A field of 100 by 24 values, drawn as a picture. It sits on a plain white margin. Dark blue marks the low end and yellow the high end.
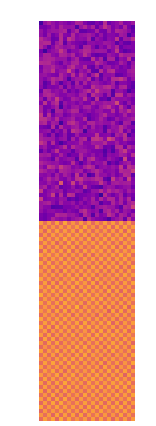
It is made of 2 by 1 panels. Panel 1,1: low, fine-grained. Panel 2,1: high, checkered.
